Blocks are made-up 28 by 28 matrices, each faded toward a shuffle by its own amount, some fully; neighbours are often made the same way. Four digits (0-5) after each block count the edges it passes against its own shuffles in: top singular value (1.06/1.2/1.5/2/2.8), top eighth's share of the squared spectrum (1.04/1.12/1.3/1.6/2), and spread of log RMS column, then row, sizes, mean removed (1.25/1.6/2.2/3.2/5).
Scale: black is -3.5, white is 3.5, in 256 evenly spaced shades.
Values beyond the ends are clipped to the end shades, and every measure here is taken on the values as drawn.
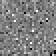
0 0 0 0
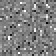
1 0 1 0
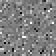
0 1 0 0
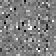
3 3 1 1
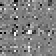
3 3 2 3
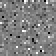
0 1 1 0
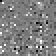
2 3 1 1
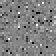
0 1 0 0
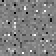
2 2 0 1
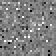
0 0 0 0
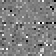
2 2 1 1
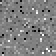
0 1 0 0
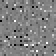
1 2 0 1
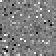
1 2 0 0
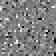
0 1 0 0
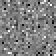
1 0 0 0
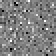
1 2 0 0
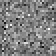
1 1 0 0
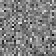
2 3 2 1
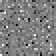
0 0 0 1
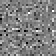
2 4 1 2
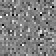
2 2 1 1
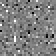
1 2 1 0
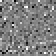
2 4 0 1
